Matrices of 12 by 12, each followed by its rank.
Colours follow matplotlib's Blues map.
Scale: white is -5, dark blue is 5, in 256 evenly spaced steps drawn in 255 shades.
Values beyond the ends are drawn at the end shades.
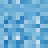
two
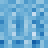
two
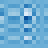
one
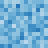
full rank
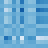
one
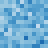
full rank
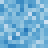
full rank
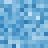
full rank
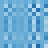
one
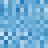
two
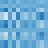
one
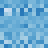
two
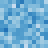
full rank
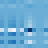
one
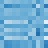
two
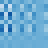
one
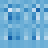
one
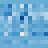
two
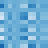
one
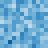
full rank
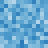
full rank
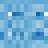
two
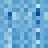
two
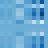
one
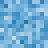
full rank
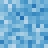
full rank
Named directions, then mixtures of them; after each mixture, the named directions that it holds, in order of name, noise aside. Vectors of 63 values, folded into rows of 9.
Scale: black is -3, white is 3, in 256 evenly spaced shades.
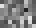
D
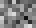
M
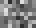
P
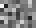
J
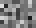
J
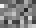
D, M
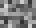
J, P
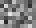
J, M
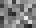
M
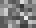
M, P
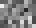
D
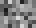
P
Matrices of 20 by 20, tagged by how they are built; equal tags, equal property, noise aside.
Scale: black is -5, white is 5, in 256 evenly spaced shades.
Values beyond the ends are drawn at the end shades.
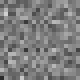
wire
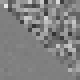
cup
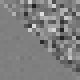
cup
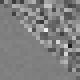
cup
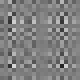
wire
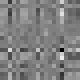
wire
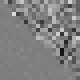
cup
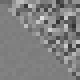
cup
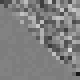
cup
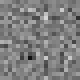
wire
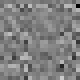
wire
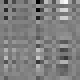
wire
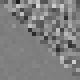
cup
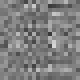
wire
